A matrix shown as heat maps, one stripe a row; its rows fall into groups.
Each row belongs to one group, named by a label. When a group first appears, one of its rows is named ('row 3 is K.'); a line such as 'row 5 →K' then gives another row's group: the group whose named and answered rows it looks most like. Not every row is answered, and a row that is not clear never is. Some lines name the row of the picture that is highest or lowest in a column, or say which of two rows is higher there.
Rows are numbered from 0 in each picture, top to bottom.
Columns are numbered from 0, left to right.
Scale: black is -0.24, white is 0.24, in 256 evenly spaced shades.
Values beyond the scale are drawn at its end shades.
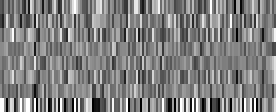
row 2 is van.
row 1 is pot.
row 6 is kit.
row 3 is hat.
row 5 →van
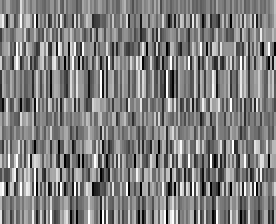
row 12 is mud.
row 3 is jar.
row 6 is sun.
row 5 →sun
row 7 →pot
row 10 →kit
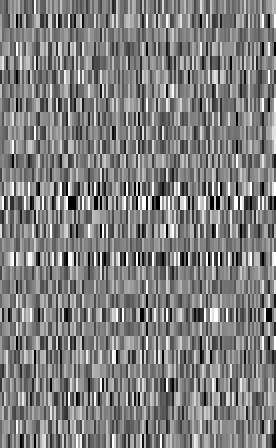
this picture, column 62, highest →14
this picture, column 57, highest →25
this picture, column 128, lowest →4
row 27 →sun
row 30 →jar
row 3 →jar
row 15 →pot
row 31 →hat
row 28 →van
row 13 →van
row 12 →sun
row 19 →sun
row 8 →van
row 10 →van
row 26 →pot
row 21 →jar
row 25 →hat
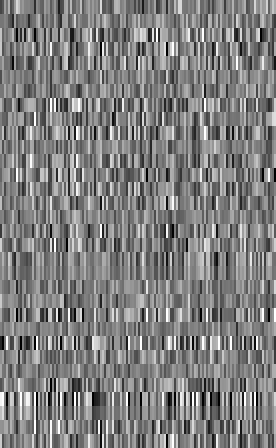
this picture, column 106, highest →16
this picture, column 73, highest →22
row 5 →sun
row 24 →pot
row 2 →kit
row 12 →jar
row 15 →mud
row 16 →sun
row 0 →kit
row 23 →van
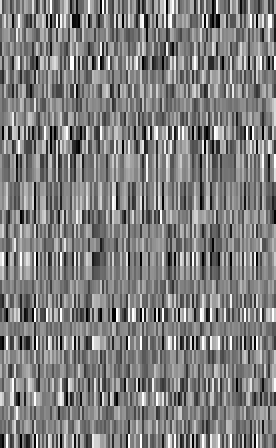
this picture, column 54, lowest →28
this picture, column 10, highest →18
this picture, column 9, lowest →28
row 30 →mud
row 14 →hat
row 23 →hat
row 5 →pot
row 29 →kit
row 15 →hat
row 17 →mud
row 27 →van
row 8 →van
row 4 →kit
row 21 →pot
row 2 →jar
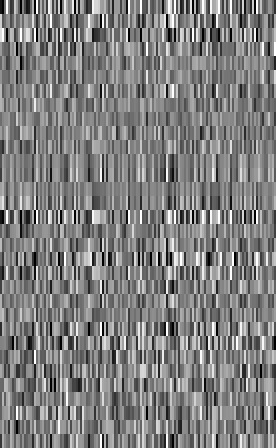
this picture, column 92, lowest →18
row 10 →pot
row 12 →sun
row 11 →sun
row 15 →pot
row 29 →jar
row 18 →kit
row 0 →pot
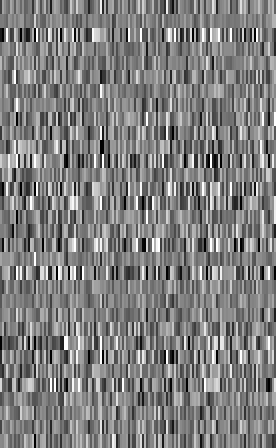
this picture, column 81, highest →11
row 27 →mud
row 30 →sun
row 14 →van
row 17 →van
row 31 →hat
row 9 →sun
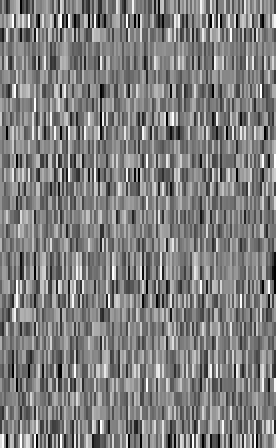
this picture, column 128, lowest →31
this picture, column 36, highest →21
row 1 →van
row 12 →van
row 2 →pot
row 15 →hat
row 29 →pot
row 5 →jar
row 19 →hat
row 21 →kit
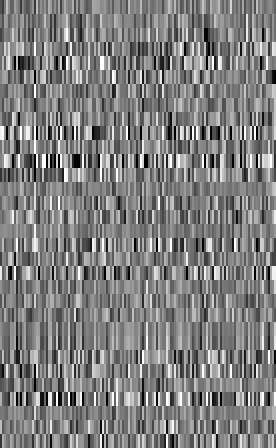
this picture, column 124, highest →28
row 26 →pot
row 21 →mud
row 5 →hat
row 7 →kit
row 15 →van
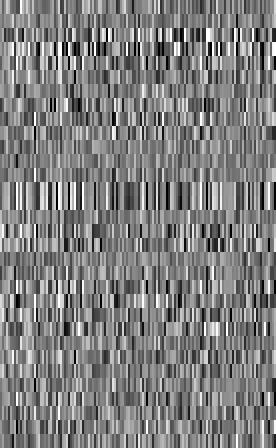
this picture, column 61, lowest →7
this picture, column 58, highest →8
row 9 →hat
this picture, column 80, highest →2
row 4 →jar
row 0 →hat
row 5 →van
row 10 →pot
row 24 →hat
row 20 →jar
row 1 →van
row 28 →jar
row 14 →jar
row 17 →kit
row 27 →hat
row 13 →jar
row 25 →van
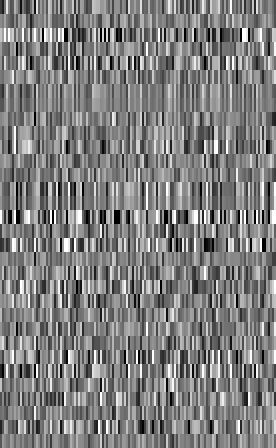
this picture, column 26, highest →25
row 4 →van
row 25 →van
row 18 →hat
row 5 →van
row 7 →pot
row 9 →mud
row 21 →van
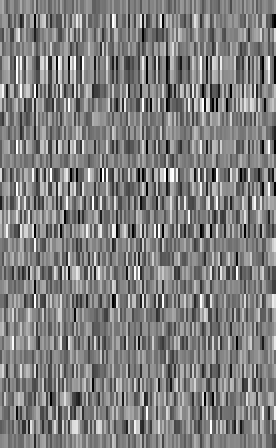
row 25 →sun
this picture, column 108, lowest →7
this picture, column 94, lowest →4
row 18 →van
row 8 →pot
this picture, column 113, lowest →7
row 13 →jar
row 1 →hat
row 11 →sun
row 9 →hat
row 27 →kit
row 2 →kit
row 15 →kit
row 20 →hat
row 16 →hat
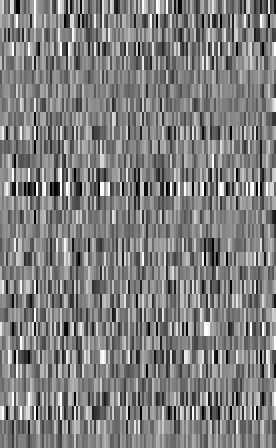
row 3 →van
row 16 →jar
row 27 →van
